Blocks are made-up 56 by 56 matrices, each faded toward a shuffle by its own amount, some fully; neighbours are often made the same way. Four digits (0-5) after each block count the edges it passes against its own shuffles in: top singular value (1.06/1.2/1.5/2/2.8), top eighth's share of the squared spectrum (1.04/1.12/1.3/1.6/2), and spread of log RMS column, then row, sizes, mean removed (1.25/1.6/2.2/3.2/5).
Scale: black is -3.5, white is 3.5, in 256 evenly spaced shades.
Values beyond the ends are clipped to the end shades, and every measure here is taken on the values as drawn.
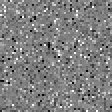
0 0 0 0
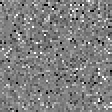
3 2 0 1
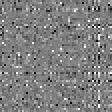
4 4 2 2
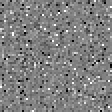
2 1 0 0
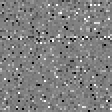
2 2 0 1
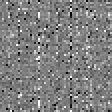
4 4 2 1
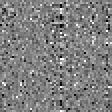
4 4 2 1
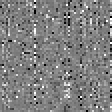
3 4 2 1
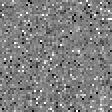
0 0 0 0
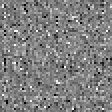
3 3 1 1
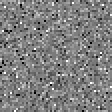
1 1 0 0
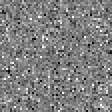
1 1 0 0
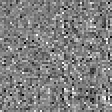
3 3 1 1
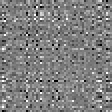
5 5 3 3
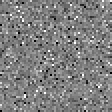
0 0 0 0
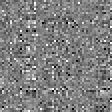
4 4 2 2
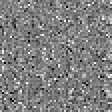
3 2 0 1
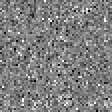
3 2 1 1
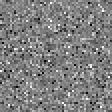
2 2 0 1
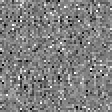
3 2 1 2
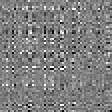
5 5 3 3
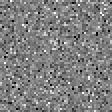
2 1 0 0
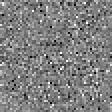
3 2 1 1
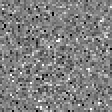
2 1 0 0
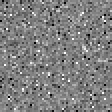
0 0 0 0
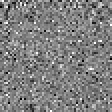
4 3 2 2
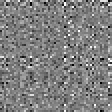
4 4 3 3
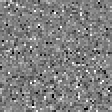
1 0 0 0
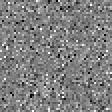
3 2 0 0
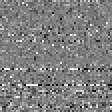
2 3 0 3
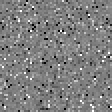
0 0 0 0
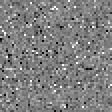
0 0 0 1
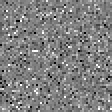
1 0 0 0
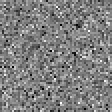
1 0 0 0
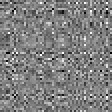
4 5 3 3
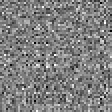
4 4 2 2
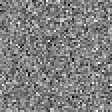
0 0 0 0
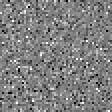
0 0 0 0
